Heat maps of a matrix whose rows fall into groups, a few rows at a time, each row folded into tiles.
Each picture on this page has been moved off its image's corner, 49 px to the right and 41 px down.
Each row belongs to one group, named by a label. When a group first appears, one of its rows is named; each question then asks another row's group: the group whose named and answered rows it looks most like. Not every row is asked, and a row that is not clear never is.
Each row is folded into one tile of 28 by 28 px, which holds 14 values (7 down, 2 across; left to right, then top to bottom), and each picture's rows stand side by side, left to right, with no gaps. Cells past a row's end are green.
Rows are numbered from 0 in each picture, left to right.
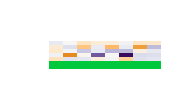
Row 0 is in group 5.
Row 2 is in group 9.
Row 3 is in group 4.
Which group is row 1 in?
9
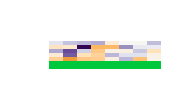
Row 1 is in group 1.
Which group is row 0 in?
9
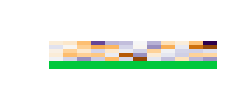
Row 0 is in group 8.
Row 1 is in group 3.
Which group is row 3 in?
5
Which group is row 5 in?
3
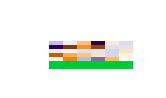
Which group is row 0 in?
1
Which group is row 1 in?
3
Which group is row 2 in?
5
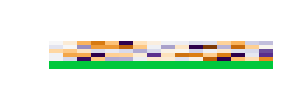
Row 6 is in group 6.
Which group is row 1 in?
6
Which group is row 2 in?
3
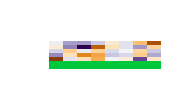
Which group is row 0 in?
5
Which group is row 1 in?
1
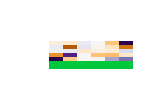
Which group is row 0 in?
6
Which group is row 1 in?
8
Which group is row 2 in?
3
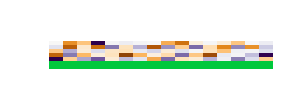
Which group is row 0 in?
6
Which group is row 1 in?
3
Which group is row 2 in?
8
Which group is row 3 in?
1
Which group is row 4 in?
6
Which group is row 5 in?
8
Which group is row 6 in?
4
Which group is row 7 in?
9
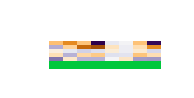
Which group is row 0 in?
6
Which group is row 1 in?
3
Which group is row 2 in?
9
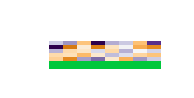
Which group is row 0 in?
1
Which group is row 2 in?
9
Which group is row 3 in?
3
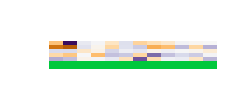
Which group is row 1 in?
8
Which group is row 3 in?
6
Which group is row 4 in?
4
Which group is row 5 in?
4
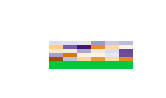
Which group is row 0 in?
5
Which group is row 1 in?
1
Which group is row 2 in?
9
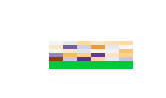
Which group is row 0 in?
5
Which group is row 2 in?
8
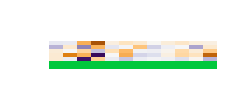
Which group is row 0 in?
8
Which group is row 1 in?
6
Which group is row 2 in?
8
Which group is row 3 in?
4
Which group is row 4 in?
8
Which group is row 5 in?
8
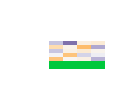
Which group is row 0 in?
5
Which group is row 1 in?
4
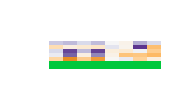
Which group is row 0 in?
9
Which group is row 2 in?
8
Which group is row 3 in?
1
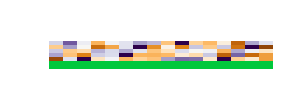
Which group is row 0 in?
5
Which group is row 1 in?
6
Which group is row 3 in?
1
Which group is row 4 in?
3
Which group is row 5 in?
6
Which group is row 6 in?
6
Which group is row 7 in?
1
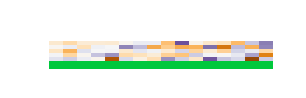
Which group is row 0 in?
8
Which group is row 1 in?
9
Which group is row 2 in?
5
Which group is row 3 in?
1
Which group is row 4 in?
3
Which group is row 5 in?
4
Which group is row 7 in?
5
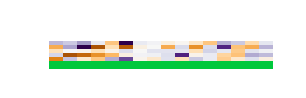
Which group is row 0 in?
5
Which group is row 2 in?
3
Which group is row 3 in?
9
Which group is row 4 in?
9
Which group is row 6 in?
1
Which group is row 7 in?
4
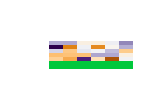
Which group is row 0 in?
1
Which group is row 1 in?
6
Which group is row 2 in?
5
